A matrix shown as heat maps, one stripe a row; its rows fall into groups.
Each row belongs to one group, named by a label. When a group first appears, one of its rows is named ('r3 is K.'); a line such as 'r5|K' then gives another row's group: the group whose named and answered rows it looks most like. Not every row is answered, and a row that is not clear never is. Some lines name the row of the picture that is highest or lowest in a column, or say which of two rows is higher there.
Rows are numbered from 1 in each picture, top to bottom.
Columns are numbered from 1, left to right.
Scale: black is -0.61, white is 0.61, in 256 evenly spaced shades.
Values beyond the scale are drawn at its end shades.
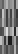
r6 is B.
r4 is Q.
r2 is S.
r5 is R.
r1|Q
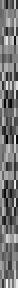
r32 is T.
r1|B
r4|B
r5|Q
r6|Q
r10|T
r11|B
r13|B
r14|S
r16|B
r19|S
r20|Q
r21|B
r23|B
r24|S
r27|T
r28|S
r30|R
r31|B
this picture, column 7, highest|5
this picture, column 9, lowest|16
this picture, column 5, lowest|12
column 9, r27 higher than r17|Yes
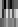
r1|R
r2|T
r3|Q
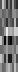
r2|R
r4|T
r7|R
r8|T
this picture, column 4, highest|4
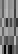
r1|Q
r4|Q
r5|B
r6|R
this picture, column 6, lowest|6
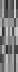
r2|B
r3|Q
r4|T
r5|Q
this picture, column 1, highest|4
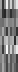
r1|T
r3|Q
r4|S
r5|Q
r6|T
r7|S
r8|S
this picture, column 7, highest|5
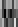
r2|R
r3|B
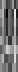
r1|S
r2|B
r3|B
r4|B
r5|R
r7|B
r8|R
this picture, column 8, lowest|1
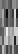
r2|B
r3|B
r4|T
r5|Q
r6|S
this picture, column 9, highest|4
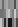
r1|Q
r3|R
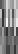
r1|T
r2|T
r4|B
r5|S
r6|S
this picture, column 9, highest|3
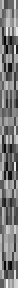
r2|T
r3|T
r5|R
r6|B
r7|T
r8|R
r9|S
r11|S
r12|S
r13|R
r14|Q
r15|B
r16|T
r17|R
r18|S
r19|B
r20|R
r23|R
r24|S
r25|S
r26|T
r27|Q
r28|Q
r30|R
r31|B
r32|T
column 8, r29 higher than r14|Yes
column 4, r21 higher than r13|Yes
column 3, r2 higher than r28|No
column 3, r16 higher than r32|No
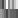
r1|T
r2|S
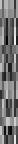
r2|Q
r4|B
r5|B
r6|R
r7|B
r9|R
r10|Q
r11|Q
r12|S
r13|S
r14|T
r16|B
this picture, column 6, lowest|15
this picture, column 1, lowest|11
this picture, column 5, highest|14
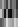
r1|S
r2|R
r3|T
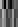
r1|R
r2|S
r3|S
